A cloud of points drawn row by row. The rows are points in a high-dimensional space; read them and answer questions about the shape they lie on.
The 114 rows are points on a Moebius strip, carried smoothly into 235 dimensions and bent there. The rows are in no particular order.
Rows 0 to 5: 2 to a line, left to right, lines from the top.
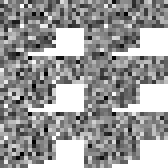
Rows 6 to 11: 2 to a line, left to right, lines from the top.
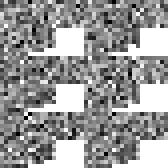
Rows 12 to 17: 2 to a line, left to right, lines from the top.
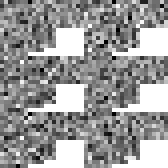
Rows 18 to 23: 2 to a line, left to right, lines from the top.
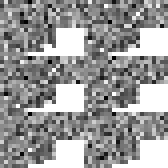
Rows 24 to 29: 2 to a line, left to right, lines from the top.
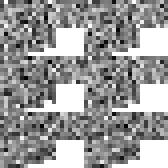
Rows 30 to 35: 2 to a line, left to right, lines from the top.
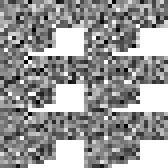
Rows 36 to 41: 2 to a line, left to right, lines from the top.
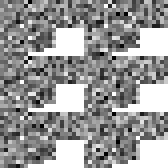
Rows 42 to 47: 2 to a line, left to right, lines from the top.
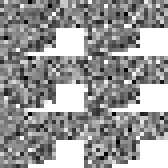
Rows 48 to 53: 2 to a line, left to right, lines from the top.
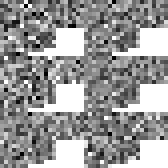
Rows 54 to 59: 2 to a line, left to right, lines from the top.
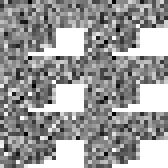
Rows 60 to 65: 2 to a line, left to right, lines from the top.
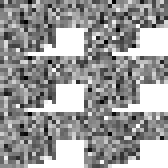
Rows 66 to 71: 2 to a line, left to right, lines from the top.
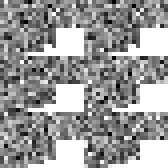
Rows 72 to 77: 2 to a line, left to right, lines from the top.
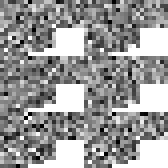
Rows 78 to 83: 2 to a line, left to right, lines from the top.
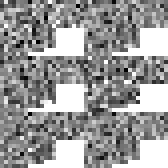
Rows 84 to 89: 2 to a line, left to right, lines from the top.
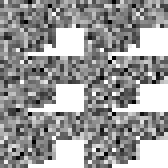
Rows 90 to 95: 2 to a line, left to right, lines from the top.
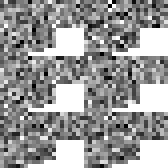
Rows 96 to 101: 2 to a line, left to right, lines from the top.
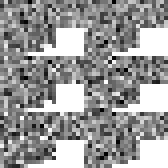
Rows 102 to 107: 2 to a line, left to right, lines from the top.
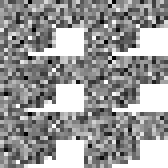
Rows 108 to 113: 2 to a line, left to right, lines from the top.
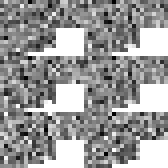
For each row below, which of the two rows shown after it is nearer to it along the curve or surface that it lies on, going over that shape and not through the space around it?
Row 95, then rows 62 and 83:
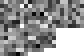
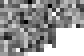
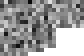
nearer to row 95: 62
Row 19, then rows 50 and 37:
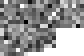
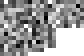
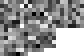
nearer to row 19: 37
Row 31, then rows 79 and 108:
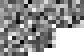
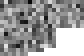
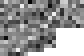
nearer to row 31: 79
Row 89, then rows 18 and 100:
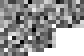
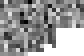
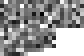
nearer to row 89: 18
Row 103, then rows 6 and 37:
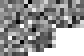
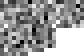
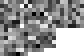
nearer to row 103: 6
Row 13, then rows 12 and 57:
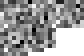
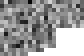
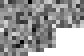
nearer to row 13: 57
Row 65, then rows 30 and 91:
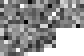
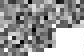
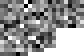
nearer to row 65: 91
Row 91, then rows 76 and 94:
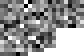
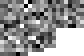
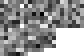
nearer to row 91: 76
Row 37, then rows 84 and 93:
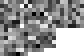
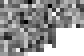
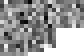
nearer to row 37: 84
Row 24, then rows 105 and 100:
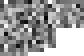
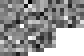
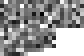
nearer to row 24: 105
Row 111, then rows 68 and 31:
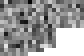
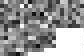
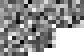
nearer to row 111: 31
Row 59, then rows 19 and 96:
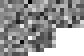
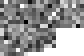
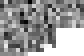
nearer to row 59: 96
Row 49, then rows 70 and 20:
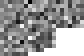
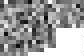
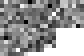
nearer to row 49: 70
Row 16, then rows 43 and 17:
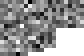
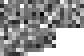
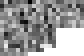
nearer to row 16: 43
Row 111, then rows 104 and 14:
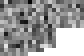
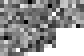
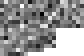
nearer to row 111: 104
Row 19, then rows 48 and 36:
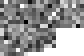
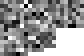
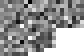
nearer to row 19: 48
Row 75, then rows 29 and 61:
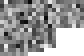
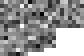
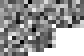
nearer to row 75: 61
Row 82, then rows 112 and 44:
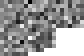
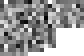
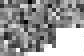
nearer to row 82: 112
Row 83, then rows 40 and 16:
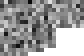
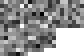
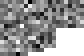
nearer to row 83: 16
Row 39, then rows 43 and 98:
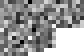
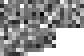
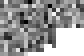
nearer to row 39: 98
